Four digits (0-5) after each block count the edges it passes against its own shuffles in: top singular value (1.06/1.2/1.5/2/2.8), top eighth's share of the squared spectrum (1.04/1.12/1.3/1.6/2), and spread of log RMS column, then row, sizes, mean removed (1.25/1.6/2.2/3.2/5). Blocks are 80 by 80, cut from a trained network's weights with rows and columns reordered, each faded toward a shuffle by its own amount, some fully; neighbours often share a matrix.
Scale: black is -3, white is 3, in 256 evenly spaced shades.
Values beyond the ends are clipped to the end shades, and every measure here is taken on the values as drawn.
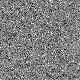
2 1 0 0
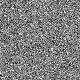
0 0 0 0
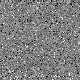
2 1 0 1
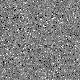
2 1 0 0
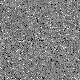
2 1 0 1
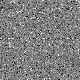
3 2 0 1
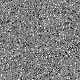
2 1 0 0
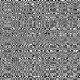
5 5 2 4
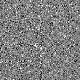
3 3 1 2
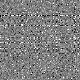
4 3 2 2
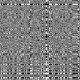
5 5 3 3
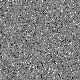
0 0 0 0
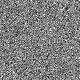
1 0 0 0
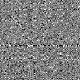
4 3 1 2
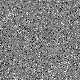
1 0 0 0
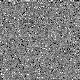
2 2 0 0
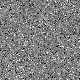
2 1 0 0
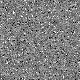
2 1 0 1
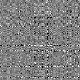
4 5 3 3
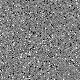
2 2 1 0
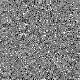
3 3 1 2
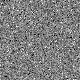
1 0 0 0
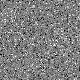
2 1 0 0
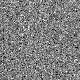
1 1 0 0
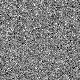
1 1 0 0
